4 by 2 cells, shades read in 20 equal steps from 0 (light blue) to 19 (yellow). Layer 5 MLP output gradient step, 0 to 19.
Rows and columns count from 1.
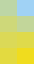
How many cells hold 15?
1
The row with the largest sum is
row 4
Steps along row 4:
up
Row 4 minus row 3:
2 4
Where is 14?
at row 3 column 1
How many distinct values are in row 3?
2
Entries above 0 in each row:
1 2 2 2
